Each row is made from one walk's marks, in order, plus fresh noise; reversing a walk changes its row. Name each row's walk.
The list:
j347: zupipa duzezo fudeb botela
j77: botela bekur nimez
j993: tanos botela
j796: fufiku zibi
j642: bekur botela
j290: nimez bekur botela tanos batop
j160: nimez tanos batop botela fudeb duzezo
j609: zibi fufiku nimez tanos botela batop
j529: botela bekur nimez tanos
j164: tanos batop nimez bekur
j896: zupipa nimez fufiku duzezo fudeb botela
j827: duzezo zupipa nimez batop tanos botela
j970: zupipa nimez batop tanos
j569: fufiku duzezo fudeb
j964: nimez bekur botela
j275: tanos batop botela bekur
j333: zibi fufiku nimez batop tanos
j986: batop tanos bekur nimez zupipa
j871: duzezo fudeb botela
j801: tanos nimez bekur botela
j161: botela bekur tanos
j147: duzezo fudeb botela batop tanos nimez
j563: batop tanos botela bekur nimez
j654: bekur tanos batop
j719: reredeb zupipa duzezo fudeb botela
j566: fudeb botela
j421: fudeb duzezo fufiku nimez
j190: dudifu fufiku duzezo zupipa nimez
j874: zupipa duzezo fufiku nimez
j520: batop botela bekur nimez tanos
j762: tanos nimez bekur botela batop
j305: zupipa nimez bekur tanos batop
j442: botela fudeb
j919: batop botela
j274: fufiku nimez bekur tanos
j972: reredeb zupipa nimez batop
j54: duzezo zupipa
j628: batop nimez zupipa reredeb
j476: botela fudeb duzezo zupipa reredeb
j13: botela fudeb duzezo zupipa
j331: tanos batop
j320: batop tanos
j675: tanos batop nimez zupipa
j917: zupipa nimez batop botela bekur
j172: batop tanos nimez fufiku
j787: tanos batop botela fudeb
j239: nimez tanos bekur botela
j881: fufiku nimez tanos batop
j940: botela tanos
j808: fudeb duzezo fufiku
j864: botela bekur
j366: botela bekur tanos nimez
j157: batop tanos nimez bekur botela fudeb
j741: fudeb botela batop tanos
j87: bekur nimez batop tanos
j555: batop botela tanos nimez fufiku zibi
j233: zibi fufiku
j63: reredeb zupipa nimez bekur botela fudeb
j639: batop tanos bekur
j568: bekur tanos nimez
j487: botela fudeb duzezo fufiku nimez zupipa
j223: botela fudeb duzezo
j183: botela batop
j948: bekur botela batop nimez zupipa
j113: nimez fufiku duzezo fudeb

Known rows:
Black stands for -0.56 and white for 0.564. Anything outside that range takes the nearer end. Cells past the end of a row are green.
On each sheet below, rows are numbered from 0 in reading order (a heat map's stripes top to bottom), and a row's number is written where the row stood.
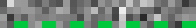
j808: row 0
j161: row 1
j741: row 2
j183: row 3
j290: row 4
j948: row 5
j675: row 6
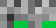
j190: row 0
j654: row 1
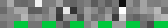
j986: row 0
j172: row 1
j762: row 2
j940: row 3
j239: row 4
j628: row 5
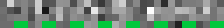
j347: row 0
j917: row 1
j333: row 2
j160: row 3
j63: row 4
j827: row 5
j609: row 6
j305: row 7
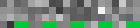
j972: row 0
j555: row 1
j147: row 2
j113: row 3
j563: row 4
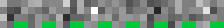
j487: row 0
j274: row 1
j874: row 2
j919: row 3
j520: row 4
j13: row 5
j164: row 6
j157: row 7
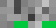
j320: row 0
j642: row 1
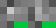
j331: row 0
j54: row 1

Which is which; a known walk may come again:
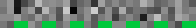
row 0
j970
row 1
j719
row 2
j917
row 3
j183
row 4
j801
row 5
j948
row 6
j54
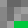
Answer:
j87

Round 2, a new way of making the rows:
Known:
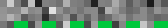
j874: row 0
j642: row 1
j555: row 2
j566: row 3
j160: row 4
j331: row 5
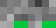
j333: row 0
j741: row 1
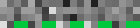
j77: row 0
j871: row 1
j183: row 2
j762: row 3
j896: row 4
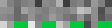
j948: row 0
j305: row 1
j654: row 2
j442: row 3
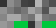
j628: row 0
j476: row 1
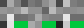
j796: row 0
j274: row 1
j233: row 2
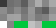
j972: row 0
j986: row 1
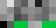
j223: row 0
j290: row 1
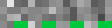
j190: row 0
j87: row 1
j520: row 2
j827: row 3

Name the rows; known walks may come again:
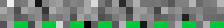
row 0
j13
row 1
j964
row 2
j366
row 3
j223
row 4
j239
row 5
j347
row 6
j940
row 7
j320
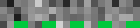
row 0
j993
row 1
j874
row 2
j331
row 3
j563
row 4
j628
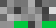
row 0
j63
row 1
j871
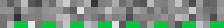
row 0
j161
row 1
j881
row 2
j54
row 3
j654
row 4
j77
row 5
j172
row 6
j421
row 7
j827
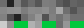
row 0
j183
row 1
j609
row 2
j787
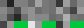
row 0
j919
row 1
j675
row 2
j719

